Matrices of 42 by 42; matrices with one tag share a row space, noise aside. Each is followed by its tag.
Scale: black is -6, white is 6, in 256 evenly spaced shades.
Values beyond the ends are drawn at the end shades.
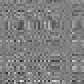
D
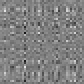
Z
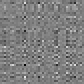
Z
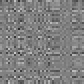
D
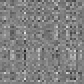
Z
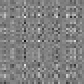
Z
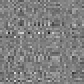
D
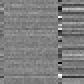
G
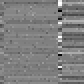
G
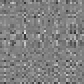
Z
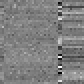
G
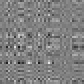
D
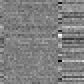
G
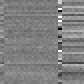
G
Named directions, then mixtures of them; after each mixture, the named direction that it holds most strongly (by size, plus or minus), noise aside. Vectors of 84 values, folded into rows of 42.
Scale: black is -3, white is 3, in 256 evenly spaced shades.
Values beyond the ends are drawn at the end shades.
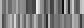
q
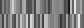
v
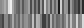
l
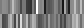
q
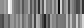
l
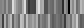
q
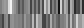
l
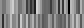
q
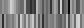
v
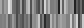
l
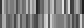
q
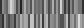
v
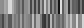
l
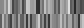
v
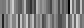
v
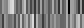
l
